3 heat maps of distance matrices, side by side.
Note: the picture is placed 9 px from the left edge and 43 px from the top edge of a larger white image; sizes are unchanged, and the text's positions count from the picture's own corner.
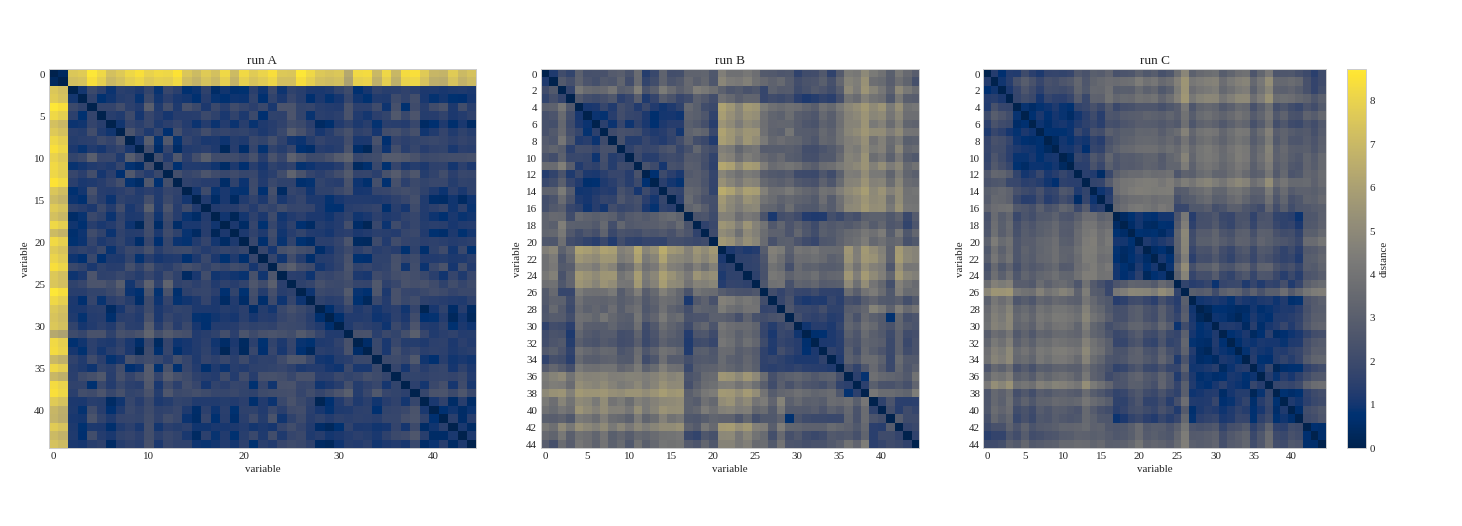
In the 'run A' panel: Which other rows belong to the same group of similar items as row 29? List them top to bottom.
2, 3, 4, 5, 6, 7, 8, 9, 10, 11, 12, 13, 14, 15, 16, 17, 18, 19, 20, 21, 22, 23, 24, 25, 26, 27, 28, 30, 31, 32, 33, 34, 35, 36, 37, 38, 39, 40, 41, 42, 43, 44
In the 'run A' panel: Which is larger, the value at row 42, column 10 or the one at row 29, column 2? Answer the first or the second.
the first
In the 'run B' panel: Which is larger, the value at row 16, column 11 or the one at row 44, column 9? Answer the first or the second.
the second
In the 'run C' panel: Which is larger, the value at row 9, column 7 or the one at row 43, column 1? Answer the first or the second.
the second
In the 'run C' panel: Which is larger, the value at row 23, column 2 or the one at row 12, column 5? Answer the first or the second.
the first
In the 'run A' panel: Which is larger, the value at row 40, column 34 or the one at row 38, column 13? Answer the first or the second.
the second
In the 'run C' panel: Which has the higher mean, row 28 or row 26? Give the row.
26
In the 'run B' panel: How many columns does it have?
45
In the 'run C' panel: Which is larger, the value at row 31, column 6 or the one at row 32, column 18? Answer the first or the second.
the first
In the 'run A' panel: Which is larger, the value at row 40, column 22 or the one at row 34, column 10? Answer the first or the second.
the second
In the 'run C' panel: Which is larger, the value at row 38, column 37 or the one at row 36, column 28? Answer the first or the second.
the first
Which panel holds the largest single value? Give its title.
run A
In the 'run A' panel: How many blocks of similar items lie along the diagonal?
2
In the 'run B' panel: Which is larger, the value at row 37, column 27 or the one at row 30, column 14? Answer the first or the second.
the second
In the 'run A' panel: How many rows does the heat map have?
45
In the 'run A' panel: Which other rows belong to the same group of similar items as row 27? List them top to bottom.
2, 3, 4, 5, 6, 7, 8, 9, 10, 11, 12, 13, 14, 15, 16, 17, 18, 19, 20, 21, 22, 23, 24, 25, 26, 28, 29, 30, 31, 32, 33, 34, 35, 36, 37, 38, 39, 40, 41, 42, 43, 44
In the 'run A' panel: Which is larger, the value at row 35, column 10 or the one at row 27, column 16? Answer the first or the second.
the first
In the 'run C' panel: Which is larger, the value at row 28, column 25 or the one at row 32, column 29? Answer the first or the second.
the first
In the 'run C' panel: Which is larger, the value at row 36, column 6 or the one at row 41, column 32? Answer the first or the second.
the first
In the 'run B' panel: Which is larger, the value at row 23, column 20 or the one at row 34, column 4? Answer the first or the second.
the first
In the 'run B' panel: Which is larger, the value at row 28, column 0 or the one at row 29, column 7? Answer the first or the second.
the second
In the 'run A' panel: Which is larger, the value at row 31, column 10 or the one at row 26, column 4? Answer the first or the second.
the first
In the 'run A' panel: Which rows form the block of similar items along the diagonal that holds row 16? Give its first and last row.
2 to 44
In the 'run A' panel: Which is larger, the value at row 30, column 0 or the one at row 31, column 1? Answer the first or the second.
the first
